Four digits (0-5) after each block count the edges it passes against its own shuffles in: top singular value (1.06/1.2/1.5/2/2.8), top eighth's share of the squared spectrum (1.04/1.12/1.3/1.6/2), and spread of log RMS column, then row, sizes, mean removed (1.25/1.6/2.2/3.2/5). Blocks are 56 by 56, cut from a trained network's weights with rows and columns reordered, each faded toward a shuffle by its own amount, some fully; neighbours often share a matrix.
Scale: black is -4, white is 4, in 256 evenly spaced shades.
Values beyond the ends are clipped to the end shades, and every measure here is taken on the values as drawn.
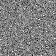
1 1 0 0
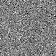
1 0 0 0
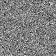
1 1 0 0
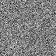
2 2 0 0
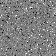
0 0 0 0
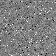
0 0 0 0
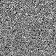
0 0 0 0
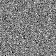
0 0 0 0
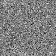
2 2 0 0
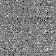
2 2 2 0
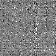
2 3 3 0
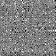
2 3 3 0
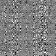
2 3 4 0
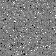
1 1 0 0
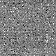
2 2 2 0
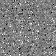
1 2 2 0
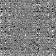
3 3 3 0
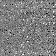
1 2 1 0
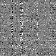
3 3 3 0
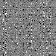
2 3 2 0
